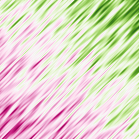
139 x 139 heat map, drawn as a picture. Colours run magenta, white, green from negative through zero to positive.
Ninth with the highest average: top right. Ninth with the lowest average: bottom left. Mirror symmetry: none. Slope: up to the top right. Grain: diagonal, up to the right. Odd rows or columns: none.
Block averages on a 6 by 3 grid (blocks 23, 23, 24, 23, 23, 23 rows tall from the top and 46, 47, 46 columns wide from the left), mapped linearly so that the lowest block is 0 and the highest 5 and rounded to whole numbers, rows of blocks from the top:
3 4 5 | 2 3 4 | 1 3 4 | 1 2 3 | 1 1 3 | 0 1 2
